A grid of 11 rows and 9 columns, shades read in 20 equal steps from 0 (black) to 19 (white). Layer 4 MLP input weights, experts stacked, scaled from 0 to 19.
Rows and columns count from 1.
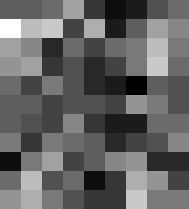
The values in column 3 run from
3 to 15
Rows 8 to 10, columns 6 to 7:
3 5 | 10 11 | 4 13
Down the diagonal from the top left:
7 14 3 6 3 5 2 6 3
